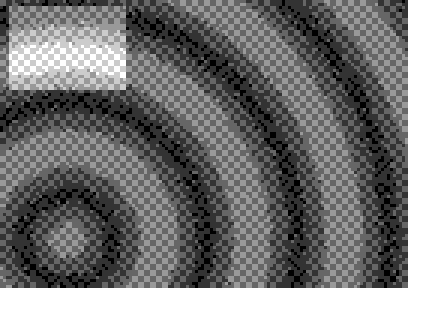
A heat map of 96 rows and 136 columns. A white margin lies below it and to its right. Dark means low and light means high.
An odd patch, higher than its surroundings, sits in the top left. Rings spread out from the bottom left. The halves do not mirror each other. The ninth with the lowest average is the bottom left. The top left is the ninth with the highest average.
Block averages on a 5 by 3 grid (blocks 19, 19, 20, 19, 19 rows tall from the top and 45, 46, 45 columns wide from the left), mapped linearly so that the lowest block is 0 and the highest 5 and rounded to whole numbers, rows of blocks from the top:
5 1 1
4 1 2
2 1 1
0 2 1
0 2 1
